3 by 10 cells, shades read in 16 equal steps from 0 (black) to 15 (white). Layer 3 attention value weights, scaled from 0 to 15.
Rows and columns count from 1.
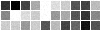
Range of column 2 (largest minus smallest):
15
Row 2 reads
8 15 13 12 15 9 10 5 3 8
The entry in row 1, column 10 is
11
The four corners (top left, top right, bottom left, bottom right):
3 11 12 5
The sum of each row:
77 98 77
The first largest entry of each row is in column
5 2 1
